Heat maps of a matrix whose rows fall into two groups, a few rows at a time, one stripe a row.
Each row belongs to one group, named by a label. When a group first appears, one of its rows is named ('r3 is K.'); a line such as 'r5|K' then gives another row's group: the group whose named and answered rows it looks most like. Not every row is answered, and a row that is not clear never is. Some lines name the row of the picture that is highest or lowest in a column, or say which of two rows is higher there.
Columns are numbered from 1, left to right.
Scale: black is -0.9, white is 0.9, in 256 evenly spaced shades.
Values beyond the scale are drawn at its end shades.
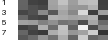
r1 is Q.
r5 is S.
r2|Q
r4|Q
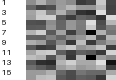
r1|S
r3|S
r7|S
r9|S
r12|S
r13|Q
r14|Q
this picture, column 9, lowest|13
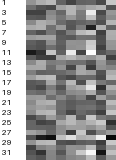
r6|S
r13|S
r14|S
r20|S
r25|Q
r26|Q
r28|Q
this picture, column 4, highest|28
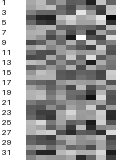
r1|S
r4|Q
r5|Q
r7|S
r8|S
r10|S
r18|S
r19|S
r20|S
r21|Q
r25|S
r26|S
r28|Q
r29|Q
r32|S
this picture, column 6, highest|8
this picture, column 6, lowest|32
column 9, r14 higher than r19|Yes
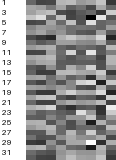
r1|Q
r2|S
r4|S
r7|S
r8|Q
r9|Q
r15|Q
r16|S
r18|S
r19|Q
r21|Q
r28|Q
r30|S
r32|Q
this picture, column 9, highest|22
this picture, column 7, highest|29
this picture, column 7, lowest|4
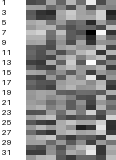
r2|S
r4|Q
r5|S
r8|S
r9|S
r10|Q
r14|Q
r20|S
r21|S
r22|S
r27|Q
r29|S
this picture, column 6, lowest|26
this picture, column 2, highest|7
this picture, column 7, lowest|7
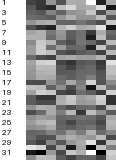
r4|Q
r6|Q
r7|S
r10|S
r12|Q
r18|S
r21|Q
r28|Q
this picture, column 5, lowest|30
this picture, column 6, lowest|23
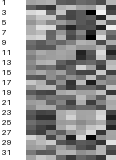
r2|Q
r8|S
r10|Q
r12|S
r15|S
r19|Q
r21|S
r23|Q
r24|Q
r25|Q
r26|Q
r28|S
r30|S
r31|Q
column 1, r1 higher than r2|Yes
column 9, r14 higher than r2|Yes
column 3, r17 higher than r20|No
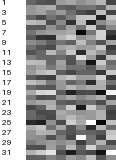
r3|S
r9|S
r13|S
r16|Q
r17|S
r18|Q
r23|Q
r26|S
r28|S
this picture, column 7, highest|25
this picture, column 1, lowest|25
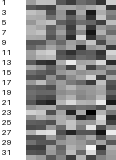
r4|S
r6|S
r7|S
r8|S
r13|Q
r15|Q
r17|S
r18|Q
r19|Q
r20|Q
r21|Q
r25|Q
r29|Q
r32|S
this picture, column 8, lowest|27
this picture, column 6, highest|8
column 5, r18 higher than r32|Yes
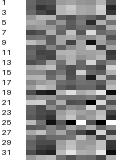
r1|Q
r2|Q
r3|Q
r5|S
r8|Q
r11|Q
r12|Q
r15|S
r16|S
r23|Q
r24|Q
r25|S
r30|Q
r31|Q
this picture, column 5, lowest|25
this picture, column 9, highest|25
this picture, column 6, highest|25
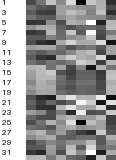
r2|Q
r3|Q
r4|Q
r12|Q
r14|S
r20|Q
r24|Q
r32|S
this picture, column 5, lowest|23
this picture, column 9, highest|21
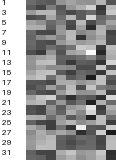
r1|Q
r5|S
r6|S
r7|Q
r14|S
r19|Q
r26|S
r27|S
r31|Q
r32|Q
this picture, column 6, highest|26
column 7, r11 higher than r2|Yes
